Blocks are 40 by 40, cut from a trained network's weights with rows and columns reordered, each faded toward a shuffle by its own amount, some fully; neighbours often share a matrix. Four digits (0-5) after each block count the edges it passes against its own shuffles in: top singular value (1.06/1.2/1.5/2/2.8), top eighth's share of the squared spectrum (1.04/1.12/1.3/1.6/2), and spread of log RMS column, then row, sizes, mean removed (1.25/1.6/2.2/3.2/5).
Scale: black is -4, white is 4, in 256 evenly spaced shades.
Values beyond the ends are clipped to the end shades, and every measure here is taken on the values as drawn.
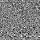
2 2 0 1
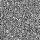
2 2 0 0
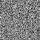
2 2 0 1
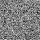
2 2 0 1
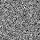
0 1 0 0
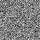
1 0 0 0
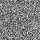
1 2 0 0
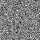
0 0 0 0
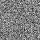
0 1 0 0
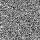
0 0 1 0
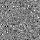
3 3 0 1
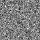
0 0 0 0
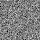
0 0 0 0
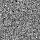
0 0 0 0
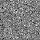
2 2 0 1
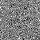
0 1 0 1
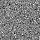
0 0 0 0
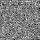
2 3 0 1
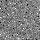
0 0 0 0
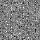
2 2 1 0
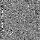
2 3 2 1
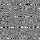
3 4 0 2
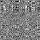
4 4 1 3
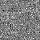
2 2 0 1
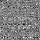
3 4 0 2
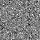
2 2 0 0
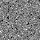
1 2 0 0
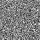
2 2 0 1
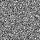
2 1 0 0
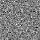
2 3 0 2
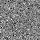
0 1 0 0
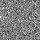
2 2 1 0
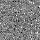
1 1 0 0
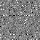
3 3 0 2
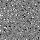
1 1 0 0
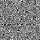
3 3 0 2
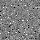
0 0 0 0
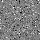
1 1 0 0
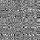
3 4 1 2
